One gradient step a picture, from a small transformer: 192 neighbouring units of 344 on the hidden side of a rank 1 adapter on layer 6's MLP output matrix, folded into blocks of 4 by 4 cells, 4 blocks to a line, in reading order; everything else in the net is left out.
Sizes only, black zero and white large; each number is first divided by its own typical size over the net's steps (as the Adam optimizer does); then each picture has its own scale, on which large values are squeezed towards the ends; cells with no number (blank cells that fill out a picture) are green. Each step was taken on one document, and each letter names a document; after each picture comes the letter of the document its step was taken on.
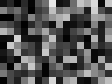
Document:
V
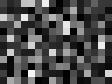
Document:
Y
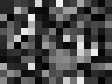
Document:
V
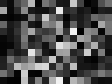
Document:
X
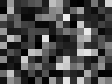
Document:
V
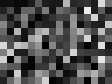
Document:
Y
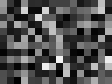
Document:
X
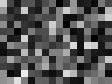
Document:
X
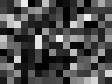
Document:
Y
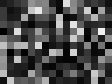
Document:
Y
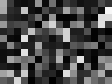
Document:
X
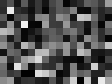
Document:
V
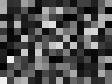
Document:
X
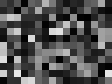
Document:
Y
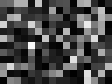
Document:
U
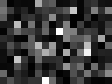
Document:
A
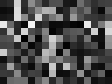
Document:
U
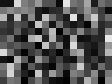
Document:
Y
